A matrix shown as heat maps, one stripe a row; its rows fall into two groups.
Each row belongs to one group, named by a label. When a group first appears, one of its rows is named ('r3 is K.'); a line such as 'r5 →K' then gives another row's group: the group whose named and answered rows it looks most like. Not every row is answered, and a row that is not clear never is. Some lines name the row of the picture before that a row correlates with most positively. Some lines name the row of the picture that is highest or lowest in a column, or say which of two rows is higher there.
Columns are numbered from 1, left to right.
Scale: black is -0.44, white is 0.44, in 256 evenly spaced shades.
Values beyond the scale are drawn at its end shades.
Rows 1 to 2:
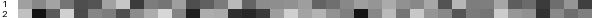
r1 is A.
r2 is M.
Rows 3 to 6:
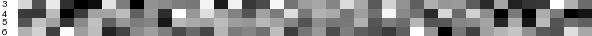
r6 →M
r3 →A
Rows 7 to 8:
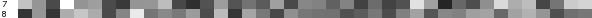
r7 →M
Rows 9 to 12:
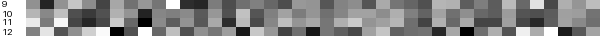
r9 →M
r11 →A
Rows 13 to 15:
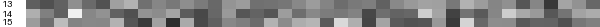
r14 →M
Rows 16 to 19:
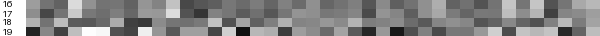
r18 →A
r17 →M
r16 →M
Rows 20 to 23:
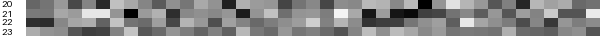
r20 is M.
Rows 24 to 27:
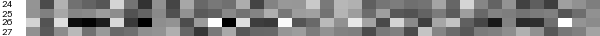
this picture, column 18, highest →25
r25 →A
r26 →A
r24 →A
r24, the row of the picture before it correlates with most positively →22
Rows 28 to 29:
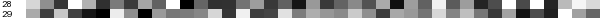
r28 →M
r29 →A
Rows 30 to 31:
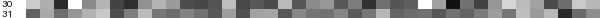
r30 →M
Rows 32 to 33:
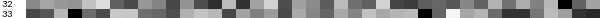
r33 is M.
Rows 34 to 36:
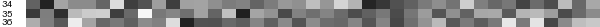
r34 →A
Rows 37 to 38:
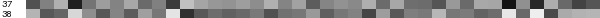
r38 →M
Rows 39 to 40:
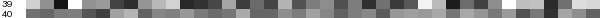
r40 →A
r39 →M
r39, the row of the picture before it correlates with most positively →38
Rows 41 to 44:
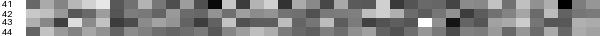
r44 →M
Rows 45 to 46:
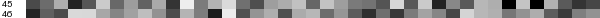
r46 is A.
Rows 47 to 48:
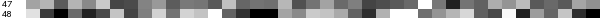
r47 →M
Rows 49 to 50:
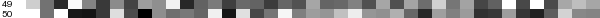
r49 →M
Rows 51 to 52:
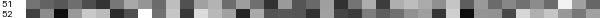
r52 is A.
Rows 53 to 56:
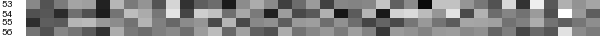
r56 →A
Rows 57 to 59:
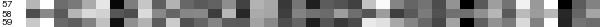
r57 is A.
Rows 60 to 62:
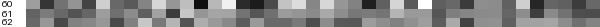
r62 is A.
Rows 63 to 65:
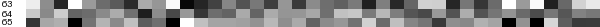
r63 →M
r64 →A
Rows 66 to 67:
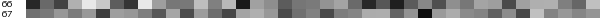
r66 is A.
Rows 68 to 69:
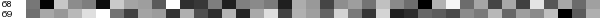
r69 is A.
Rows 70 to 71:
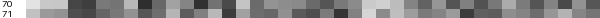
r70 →A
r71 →A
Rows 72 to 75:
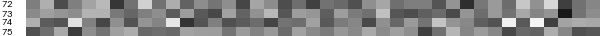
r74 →M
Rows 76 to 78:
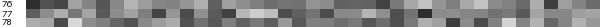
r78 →M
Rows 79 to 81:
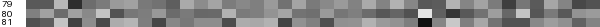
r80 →M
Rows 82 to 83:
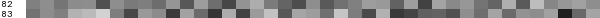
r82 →M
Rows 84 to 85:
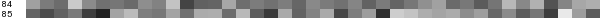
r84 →M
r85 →A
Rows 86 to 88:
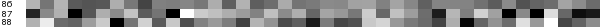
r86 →A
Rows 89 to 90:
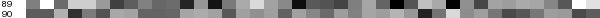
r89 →M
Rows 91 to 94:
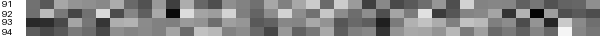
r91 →A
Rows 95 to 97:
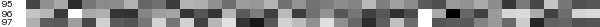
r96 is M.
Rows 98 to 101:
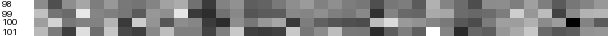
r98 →M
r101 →M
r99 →M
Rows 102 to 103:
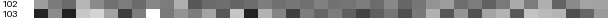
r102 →M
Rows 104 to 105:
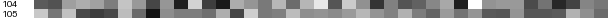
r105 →A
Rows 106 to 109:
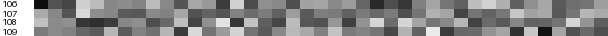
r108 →A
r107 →M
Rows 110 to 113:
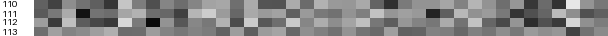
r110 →A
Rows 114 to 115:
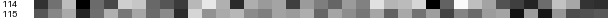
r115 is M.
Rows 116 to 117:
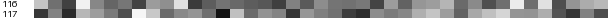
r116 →M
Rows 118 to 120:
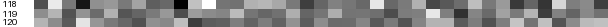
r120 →M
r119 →M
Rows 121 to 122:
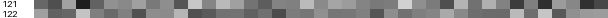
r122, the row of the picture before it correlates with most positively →120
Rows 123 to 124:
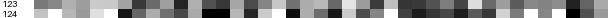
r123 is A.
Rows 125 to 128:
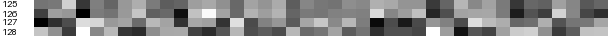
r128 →M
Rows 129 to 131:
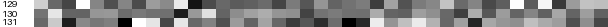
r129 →M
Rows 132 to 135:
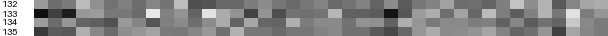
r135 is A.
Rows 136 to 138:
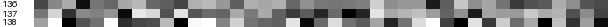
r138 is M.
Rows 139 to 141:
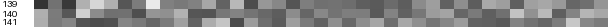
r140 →M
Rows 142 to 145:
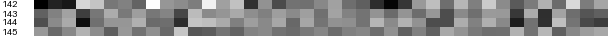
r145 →M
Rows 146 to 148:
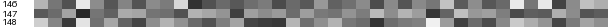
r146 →M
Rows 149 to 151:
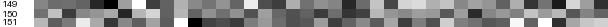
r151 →M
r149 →A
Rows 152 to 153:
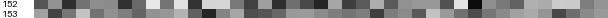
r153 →M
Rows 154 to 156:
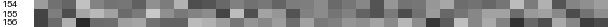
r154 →M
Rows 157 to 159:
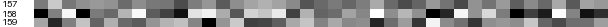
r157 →M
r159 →M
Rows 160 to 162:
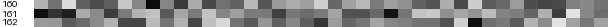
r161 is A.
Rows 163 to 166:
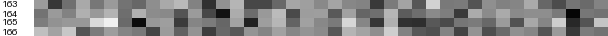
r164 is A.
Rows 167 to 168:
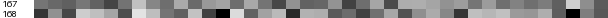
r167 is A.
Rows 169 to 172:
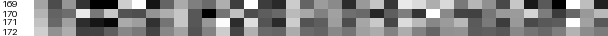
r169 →A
